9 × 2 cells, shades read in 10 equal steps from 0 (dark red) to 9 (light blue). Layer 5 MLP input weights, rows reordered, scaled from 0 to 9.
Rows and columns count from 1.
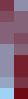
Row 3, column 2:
4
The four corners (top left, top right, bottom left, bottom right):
2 6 9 0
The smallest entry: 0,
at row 9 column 2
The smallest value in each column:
2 0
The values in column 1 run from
2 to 9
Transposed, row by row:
2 3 4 4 6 6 6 7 9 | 6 4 4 3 4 1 1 2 0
